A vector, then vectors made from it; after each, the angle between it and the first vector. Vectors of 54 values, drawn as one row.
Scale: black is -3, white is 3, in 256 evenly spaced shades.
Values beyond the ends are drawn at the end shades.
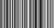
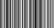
nearly parallel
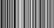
partly aligned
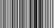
partly aligned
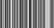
partly aligned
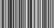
partly opposed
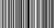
nearly opposite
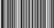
orthogonal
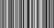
nearly opposite
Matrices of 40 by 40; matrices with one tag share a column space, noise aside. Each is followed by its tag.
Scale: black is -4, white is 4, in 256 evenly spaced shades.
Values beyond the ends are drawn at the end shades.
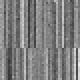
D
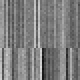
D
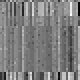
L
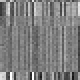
L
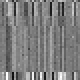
L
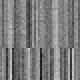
D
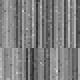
D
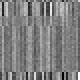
L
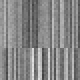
D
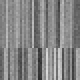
D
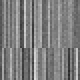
D
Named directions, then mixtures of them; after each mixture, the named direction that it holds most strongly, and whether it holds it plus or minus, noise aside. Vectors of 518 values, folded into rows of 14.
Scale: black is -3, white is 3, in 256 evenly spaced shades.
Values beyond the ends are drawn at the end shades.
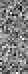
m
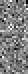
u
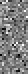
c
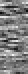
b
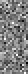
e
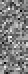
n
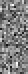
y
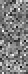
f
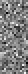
e, plus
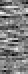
b, minus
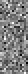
e, plus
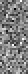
f, plus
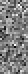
m, minus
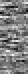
b, plus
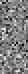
c, minus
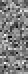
n, minus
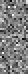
u, minus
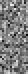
y, plus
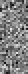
y, minus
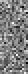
e, plus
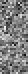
m, plus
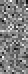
u, plus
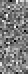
u, minus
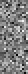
e, minus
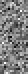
n, minus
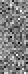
n, minus
